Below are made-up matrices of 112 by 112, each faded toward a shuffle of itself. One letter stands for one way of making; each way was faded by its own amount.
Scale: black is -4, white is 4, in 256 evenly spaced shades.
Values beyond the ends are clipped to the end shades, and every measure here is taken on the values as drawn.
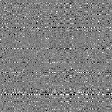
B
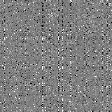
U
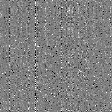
U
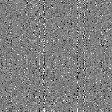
U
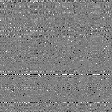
B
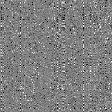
U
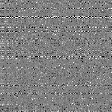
B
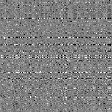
B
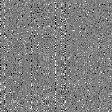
U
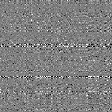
B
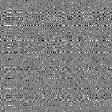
B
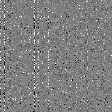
U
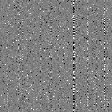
U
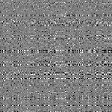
B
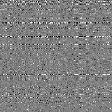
B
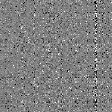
U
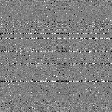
B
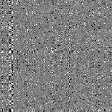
U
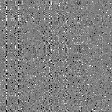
U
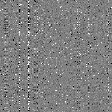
U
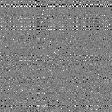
B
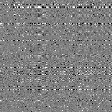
B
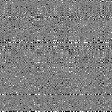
B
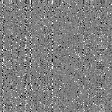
U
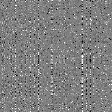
U
